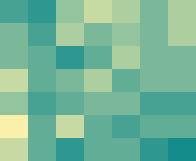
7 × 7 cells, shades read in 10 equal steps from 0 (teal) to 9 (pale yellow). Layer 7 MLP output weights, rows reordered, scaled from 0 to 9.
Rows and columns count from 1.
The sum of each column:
38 17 27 30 29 22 25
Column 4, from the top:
7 4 3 6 4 3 3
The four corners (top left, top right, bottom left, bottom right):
2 6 7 0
